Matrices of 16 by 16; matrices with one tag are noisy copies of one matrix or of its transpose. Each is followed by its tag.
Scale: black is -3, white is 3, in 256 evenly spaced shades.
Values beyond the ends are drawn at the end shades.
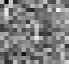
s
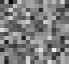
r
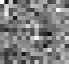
s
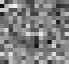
s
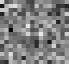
s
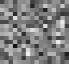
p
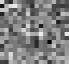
s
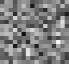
p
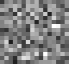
p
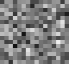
p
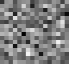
p
